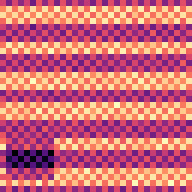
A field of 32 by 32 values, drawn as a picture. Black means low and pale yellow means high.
In the bottom left lies a patch that is lower than the rest. There is no overall slope. Horizontal stripes repeat 6 times down the table. The ninth with the lowest average is the bottom left.
